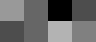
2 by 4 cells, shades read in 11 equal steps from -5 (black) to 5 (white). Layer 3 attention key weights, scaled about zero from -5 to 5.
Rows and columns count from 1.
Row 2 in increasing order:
-2 -1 0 2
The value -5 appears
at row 1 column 3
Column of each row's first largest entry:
1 3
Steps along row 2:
up up down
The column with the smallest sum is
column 3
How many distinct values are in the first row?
4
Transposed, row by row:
1 -2 / -1 -1 / -5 2 / -2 0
